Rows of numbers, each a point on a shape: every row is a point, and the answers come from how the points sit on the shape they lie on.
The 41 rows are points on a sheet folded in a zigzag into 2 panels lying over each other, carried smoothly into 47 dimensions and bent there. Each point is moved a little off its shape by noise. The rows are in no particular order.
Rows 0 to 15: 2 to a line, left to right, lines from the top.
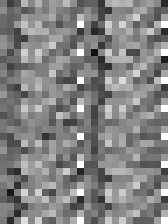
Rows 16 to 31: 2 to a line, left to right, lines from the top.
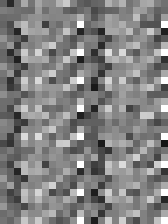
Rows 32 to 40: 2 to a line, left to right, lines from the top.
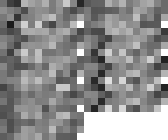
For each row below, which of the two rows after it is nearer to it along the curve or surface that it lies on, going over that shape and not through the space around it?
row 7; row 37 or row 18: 37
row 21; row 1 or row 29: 1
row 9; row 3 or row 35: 3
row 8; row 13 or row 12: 12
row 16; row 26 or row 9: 9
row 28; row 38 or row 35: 35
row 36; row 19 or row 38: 38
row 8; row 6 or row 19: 6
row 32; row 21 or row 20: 20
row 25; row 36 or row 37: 36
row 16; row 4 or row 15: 15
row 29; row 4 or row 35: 35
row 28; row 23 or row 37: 37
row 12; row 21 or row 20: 20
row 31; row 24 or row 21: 24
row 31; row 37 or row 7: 37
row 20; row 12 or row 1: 12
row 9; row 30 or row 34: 30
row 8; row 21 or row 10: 10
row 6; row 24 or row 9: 9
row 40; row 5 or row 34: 34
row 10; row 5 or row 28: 28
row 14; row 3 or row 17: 3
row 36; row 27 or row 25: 25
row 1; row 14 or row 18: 14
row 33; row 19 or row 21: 21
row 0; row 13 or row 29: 29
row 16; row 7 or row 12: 12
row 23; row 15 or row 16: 16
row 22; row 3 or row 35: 3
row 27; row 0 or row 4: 0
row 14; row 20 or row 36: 20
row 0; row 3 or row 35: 3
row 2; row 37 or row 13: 13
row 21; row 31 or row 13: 13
